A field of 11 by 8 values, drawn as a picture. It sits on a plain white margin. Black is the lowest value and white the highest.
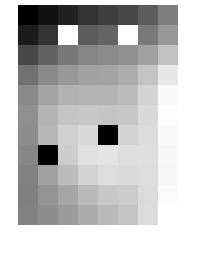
Lone odd cells: 4, 2 higher and 2 lower than their neighbours. Ninth with the lowest average: top left. Slope: up to the bottom right. Mirror symmetry: none. Stripes: none.
